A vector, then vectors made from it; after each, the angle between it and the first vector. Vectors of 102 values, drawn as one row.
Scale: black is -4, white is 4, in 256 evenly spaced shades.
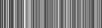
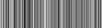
nearly opposite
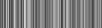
nearly parallel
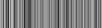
nearly opposite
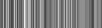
nearly parallel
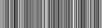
partly opposed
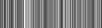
nearly parallel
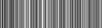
partly aligned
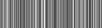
orthogonal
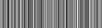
partly opposed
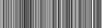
partly opposed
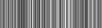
orthogonal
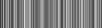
nearly parallel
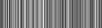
partly aligned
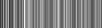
nearly parallel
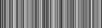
partly aligned
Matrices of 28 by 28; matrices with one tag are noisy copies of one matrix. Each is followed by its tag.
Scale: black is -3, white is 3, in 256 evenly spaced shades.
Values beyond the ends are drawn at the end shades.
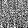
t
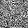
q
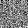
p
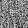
t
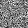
q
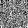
p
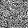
q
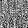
t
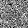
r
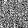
t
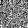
p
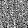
t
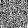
p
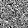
r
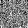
p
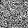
q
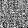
t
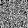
p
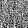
t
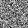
r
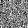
p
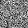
q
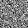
r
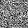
q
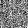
p
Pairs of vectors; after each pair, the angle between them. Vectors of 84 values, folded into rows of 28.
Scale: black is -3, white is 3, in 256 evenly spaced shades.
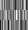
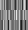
nearly parallel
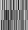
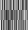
nearly parallel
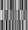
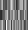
nearly opposite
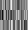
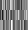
nearly parallel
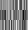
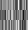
nearly parallel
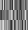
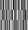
partly opposed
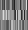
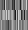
nearly parallel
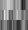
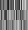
partly opposed
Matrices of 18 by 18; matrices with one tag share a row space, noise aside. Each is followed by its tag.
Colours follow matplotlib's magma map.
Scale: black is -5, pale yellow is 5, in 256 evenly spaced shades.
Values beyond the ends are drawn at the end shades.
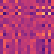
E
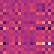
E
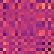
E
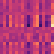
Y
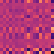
Y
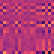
E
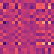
E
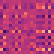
E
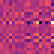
Y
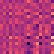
Y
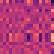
Y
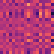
Y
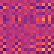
E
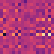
E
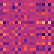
E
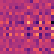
Y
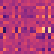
E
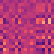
E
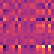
E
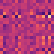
E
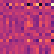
Y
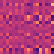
Y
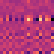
Y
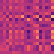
Y
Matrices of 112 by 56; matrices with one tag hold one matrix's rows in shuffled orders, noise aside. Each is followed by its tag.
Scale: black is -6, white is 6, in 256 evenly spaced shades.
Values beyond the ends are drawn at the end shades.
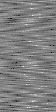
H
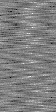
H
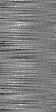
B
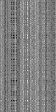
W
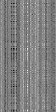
W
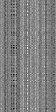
W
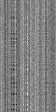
W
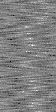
H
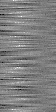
B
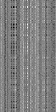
W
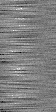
B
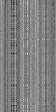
W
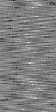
H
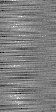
B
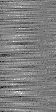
B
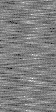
H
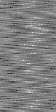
H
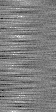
B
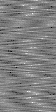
H
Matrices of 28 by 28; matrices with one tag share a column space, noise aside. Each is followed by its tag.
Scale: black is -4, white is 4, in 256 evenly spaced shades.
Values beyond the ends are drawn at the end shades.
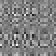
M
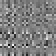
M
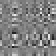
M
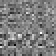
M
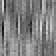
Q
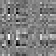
M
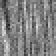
Q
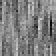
Q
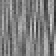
Q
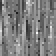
Q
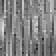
Q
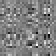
M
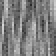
Q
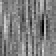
Q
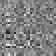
M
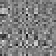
M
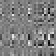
M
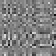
M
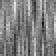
Q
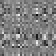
M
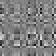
M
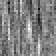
Q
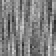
Q
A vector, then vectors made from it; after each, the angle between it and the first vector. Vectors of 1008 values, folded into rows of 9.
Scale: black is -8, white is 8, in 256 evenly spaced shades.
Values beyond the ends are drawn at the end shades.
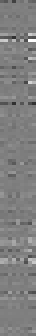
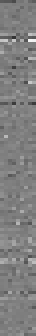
nearly parallel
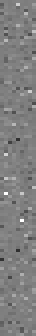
orthogonal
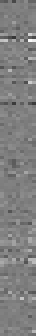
nearly parallel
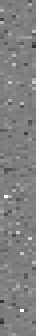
orthogonal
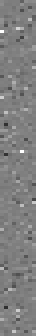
orthogonal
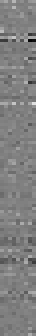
nearly opposite
